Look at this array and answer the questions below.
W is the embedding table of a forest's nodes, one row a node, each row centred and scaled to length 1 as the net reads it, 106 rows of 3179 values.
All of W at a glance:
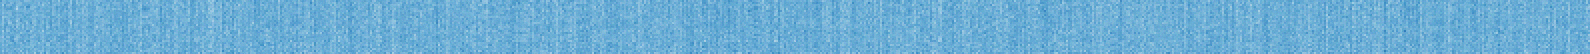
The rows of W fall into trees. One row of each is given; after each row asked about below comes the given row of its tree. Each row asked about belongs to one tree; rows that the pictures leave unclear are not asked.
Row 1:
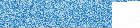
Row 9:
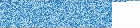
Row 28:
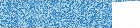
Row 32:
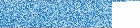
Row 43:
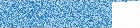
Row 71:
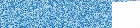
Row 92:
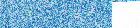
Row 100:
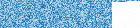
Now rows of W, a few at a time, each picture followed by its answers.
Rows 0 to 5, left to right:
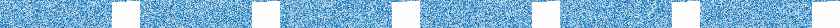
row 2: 92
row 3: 1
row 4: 92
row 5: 9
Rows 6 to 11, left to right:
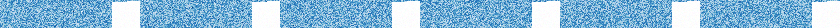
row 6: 71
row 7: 92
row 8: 28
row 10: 100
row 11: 100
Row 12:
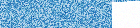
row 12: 28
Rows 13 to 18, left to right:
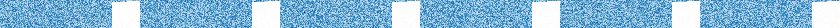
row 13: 92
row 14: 28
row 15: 43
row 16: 43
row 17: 92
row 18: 92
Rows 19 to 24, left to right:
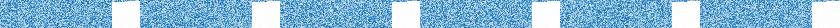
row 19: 28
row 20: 92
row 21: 1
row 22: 1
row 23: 92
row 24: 71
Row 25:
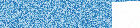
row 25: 28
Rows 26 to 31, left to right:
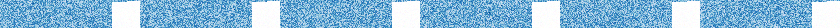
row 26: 1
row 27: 92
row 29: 1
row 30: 92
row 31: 100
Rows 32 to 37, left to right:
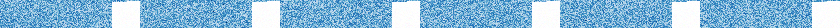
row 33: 71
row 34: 9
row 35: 71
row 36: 1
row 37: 28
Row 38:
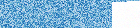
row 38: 92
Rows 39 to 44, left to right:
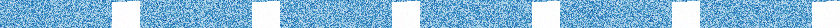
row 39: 43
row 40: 1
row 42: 100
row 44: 100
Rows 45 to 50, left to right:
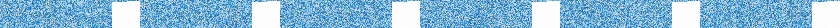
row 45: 1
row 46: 100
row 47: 32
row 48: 92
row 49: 43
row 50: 100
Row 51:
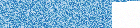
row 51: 1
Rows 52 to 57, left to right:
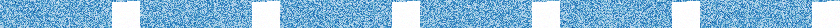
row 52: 43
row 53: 92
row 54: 43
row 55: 71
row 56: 28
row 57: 100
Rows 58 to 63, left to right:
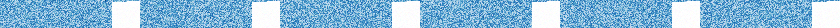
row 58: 71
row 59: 43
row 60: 28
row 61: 9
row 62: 28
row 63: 9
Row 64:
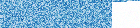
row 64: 9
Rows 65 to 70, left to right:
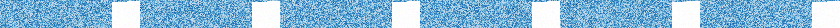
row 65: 92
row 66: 100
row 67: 9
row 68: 100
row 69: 28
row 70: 43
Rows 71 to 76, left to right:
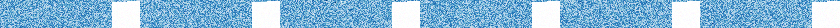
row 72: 28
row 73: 1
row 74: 28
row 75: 32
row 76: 1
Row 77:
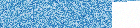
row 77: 71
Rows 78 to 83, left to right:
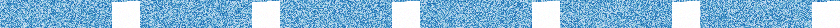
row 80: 28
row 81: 28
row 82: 28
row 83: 1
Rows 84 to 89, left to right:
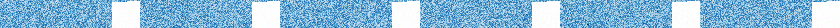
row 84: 100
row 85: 43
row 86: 92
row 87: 9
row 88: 43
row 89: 9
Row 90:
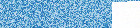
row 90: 43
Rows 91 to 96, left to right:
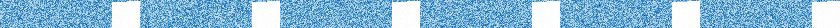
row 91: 9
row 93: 9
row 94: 71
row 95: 92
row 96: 1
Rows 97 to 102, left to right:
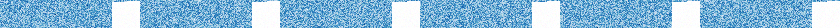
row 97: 28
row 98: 100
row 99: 43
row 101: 9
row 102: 32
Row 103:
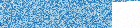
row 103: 9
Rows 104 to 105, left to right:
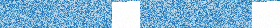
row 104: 43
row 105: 1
